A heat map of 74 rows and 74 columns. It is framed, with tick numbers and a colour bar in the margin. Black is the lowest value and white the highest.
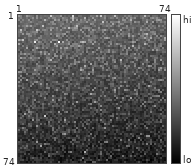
Odd rows or columns: none. Grain: fine. Slope: up to the top. Stripes: none. Average level on the scale: 30%.
